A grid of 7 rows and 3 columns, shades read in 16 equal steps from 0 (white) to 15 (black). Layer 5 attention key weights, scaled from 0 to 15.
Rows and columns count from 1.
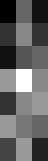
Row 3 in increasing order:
9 10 14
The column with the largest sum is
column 1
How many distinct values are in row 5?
3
